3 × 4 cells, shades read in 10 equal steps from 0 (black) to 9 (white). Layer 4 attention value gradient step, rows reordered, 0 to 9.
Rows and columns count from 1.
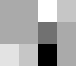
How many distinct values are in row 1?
3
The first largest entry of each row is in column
3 1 1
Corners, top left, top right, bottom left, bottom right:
6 7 8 6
